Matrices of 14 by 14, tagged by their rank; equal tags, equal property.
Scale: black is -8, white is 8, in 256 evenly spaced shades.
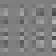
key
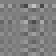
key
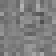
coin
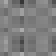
key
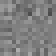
coin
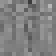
coin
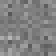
coin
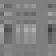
key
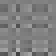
key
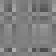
key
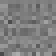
coin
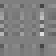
key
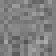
coin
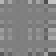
key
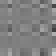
key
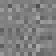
coin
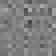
coin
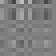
key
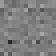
coin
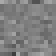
coin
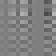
key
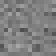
coin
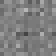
coin
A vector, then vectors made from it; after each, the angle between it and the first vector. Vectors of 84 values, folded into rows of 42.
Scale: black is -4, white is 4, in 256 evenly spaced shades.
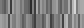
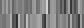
orthogonal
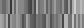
nearly parallel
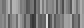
partly aligned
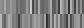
partly opposed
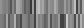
partly aligned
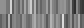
nearly opposite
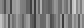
nearly parallel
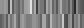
nearly opposite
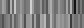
partly opposed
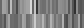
nearly opposite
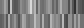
nearly opposite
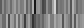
partly aligned
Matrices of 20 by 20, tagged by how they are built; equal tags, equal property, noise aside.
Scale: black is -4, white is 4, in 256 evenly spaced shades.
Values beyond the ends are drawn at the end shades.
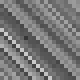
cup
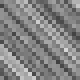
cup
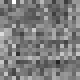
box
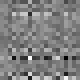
box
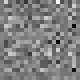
box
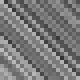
cup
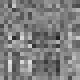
box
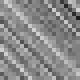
cup
